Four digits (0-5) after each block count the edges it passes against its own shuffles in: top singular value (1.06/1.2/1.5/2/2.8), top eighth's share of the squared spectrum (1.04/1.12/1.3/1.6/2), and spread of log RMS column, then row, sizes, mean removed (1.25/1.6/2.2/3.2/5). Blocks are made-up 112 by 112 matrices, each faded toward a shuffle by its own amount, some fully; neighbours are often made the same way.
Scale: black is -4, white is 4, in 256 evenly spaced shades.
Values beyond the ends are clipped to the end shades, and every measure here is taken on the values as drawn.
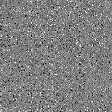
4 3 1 1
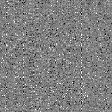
4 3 2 1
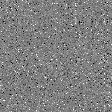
3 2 1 0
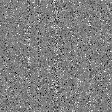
1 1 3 0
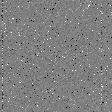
2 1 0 0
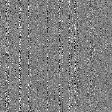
2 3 4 0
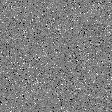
3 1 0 0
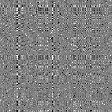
5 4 3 3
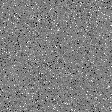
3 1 0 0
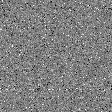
1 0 0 1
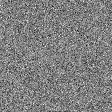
0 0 0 0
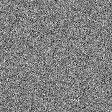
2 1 0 0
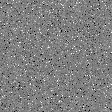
0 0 0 0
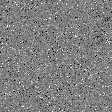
0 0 0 0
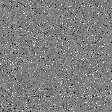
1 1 0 0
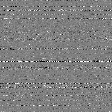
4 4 0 4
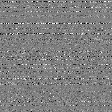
3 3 0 4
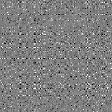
5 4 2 3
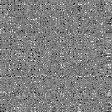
4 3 2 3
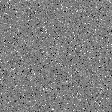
1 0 0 0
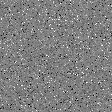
0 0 0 0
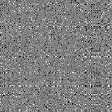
5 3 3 2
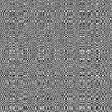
5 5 4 4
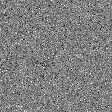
0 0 0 0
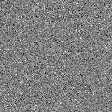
3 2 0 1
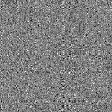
4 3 2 2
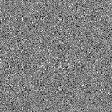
4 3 2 2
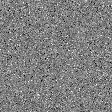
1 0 0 0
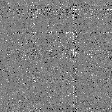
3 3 2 3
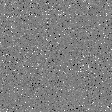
1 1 0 1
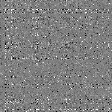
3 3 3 3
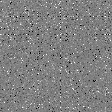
2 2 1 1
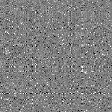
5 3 2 2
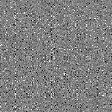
4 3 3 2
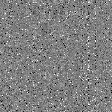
4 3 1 1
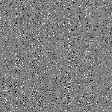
4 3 2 1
